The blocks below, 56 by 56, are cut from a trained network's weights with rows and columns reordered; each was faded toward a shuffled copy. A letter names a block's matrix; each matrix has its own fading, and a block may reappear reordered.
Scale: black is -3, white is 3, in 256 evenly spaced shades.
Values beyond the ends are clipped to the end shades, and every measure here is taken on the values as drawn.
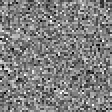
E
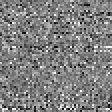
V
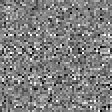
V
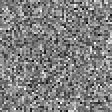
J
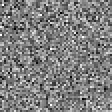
E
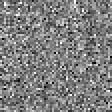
E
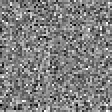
E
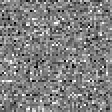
V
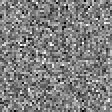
J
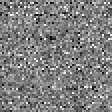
V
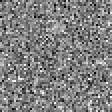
E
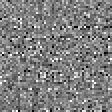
V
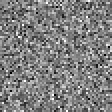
J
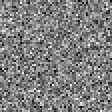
E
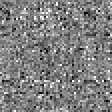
V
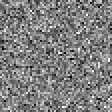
J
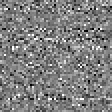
V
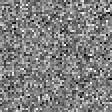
J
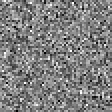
J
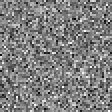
J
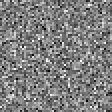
J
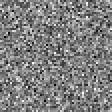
J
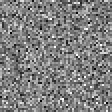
J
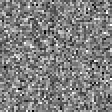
J
